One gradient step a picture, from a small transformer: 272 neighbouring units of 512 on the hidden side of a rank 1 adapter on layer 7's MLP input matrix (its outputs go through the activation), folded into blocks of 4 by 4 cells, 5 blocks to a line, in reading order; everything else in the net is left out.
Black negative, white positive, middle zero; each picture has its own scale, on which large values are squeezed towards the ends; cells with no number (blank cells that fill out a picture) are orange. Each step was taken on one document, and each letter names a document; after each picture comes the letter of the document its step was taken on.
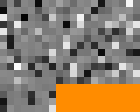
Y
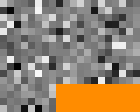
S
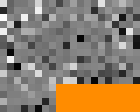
S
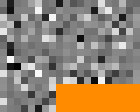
S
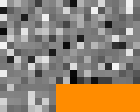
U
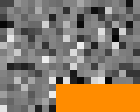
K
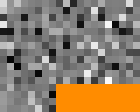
U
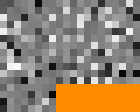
Y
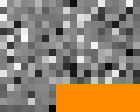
Y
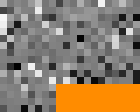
S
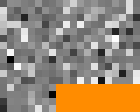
Y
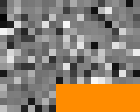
K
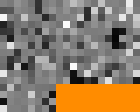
U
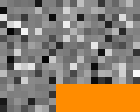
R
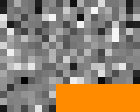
Y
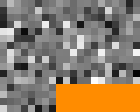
K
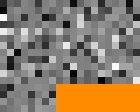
Y
